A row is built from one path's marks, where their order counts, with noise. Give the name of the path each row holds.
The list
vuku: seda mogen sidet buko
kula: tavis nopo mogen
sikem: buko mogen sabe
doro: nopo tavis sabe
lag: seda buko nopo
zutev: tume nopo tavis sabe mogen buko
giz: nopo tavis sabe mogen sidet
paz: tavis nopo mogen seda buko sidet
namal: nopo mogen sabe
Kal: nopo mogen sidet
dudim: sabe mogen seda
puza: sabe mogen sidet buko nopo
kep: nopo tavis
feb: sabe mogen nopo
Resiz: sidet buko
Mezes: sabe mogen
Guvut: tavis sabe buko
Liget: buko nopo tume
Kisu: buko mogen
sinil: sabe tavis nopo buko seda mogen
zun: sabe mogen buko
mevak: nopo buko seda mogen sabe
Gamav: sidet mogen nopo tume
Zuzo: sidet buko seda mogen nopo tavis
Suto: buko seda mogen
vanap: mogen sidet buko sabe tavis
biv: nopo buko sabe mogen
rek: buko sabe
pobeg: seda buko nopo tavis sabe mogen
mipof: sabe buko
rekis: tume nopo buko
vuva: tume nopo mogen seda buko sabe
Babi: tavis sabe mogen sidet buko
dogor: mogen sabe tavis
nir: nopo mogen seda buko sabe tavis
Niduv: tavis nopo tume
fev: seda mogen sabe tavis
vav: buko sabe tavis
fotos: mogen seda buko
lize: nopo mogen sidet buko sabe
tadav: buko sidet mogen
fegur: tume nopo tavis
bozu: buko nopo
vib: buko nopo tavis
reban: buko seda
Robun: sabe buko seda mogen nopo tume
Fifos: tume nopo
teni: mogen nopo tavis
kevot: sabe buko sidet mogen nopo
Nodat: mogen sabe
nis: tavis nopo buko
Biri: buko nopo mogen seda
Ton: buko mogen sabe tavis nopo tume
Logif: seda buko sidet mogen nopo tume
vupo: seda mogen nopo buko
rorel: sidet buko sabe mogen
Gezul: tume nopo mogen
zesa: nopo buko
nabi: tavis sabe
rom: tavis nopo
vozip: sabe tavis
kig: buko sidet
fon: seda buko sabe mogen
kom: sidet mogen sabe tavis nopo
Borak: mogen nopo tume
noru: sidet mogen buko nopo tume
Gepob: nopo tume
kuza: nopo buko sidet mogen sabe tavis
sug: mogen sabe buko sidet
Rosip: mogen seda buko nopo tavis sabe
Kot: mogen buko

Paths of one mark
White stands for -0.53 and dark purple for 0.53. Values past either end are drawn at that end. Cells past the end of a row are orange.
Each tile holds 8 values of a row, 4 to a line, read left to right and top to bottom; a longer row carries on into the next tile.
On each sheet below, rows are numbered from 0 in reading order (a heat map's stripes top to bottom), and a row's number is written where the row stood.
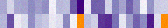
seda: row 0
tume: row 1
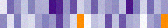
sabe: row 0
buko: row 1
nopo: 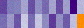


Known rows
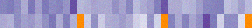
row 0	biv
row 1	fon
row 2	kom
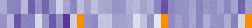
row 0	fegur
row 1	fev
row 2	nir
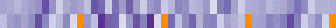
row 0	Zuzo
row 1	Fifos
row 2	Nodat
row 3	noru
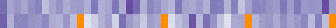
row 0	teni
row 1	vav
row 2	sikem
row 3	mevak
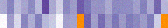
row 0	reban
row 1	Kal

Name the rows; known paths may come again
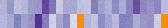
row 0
rorel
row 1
kevot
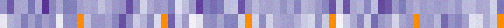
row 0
bozu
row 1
Zuzo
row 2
nabi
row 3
fon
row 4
rek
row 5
fotos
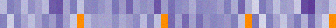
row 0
feb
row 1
mevak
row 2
Kal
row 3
Mezes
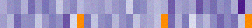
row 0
zutev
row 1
dogor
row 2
doro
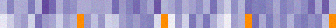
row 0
vav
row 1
sinil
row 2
Suto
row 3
namal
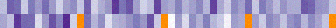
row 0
Fifos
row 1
Niduv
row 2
reban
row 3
zun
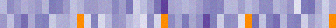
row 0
sug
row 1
lag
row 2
kom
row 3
Nodat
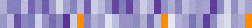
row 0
fegur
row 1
nis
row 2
tadav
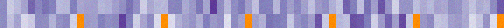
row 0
Babi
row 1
noru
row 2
vib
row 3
vuva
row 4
rekis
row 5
fev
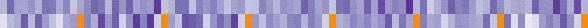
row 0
sikem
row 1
Gepob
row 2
Gezul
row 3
puza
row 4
zesa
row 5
paz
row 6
vozip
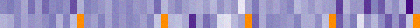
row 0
biv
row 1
lize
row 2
Kot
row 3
teni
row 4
kep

